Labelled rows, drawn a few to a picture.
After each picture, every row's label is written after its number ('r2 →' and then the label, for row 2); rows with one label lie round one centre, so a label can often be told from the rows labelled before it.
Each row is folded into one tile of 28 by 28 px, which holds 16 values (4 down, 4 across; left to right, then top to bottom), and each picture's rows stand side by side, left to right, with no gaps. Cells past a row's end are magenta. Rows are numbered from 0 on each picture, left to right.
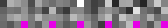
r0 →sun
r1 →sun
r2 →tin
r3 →tin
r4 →sun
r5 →sun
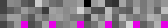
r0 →sun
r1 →sun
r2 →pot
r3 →sun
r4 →sun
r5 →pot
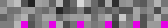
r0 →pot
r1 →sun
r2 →tin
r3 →tin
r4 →sun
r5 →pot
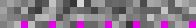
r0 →pot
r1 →tin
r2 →tin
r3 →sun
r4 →tin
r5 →sun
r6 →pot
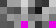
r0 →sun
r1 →tin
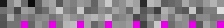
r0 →sun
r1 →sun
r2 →pot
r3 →tin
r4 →pot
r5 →sun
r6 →pot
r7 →pot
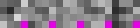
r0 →tin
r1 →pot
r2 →pot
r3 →pot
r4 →sun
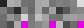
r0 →sun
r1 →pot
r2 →tin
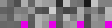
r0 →tin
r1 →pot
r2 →sun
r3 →sun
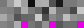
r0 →pot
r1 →sun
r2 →sun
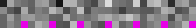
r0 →sun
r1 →pot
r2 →sun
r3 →tin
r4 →tin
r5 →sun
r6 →sun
